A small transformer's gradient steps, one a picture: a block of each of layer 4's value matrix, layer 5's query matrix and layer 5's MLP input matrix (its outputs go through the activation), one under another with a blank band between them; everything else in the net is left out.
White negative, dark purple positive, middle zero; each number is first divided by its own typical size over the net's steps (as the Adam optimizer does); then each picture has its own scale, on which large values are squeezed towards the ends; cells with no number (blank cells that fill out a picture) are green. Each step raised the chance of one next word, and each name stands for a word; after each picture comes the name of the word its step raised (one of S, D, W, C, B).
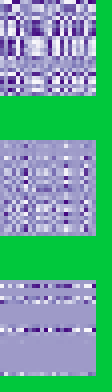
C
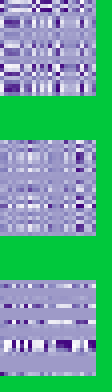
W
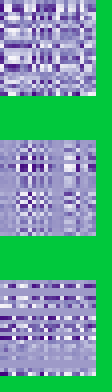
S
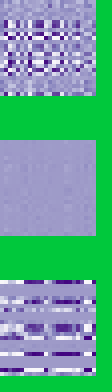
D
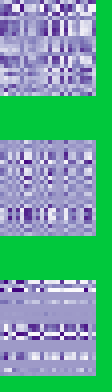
C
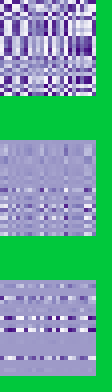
C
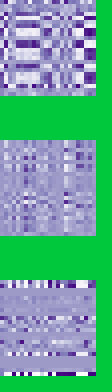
S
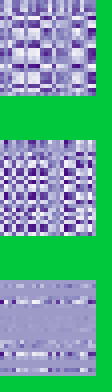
S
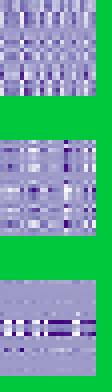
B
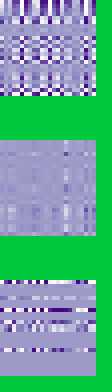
C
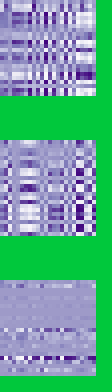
B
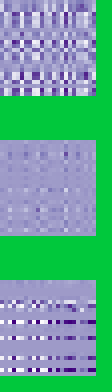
B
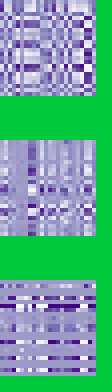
S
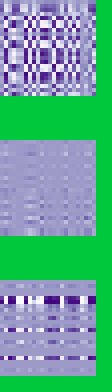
S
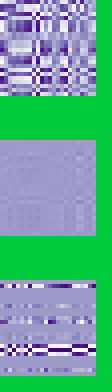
C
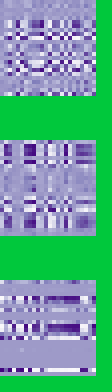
D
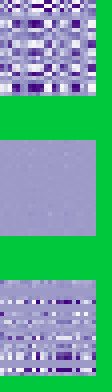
W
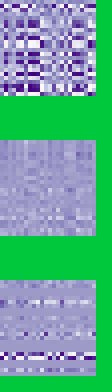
W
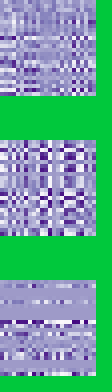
D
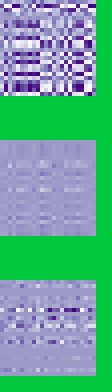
W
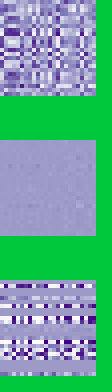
D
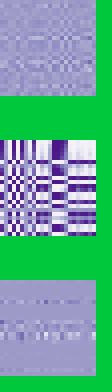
D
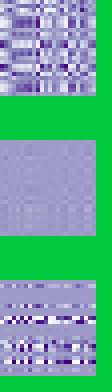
W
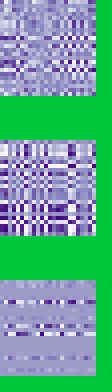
D
